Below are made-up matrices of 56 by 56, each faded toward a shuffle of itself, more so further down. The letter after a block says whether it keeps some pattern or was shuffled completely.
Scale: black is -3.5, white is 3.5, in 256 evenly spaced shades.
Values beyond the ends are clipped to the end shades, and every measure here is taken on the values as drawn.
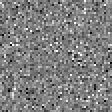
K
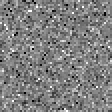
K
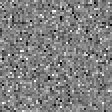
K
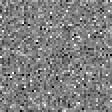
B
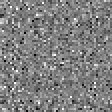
B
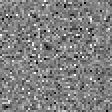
B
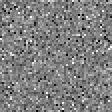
K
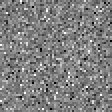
K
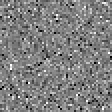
K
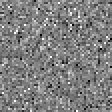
K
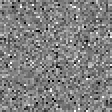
B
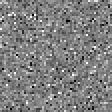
K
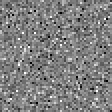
K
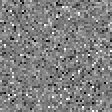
K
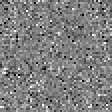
B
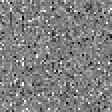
B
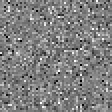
B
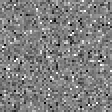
B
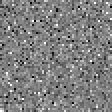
K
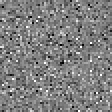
B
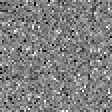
B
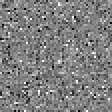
B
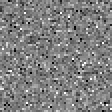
K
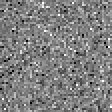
K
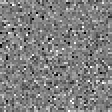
B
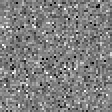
B
